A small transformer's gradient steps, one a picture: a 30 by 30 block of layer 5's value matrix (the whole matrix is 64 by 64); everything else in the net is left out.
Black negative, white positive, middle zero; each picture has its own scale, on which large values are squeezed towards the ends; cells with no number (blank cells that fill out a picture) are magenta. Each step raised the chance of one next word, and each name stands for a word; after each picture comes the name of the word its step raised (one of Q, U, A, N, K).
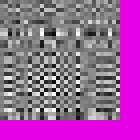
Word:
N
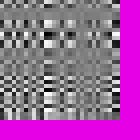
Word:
N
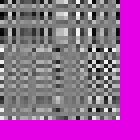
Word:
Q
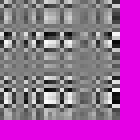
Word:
N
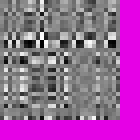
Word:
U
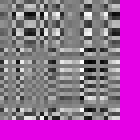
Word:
Q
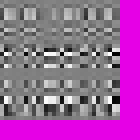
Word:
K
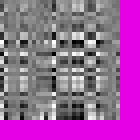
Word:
U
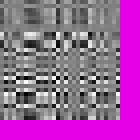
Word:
N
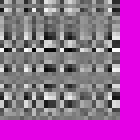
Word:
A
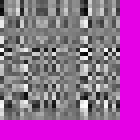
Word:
A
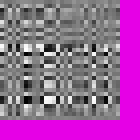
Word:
K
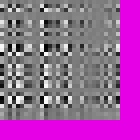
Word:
K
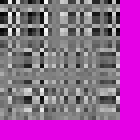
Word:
Q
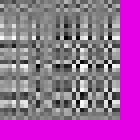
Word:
A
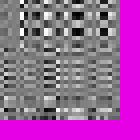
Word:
Q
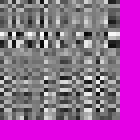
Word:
N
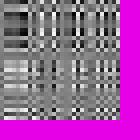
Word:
Q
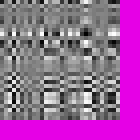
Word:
N
